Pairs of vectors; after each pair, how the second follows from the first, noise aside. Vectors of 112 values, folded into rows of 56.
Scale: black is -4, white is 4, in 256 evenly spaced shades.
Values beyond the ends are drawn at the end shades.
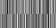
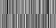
copied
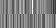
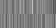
shrunk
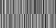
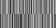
reversed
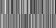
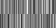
wrapped around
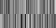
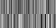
wrapped around
